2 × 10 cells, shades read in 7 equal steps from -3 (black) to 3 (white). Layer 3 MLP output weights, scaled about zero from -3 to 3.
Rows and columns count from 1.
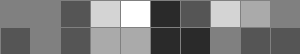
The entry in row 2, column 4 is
1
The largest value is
3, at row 1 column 5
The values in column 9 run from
-1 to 1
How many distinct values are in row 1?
6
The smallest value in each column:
-1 0 -1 1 1 -2 -2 0 -1 -1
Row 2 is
-1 0 -1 1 1 -2 -2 0 -1 -1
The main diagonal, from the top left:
0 0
